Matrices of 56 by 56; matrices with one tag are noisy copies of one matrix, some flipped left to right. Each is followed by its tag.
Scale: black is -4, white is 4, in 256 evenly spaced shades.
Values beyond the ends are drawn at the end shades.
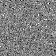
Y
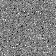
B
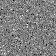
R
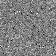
B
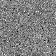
B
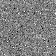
B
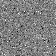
B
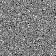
R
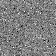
B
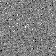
Y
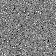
B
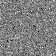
B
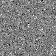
R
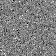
R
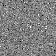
Y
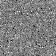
B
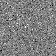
Y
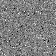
B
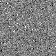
Y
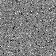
B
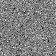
B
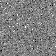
Y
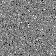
R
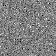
Y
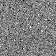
Y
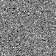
B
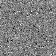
B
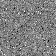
B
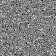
R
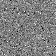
B
